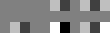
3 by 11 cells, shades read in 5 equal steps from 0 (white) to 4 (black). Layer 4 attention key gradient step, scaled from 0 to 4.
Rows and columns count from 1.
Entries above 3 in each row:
0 0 1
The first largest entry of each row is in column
7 1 7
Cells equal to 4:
1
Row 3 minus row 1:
0 -1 1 0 0 -1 1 0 0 0 -1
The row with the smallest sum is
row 3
